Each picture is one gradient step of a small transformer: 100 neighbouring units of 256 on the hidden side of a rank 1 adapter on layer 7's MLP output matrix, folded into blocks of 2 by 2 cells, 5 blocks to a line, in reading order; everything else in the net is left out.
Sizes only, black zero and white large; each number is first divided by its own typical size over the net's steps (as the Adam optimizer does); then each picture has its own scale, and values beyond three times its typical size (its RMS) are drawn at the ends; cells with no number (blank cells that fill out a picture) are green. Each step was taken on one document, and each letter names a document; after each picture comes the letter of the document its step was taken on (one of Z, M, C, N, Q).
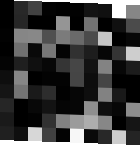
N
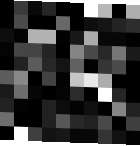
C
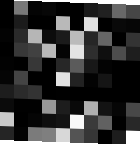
N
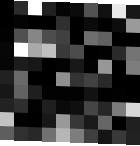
N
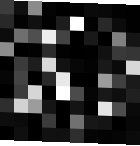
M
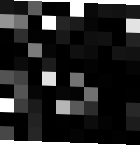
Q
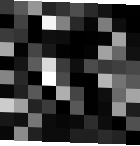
M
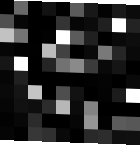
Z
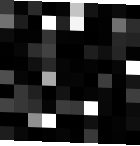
Q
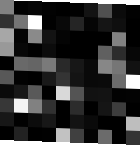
M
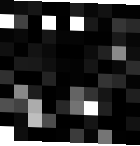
Q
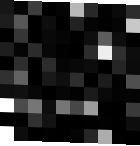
Q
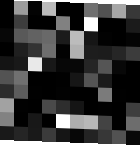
N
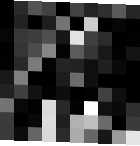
N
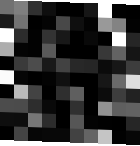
M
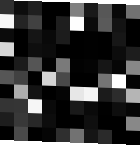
M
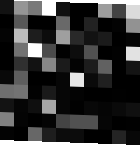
C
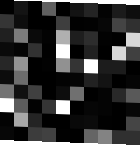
Z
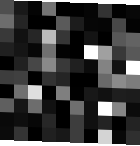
M
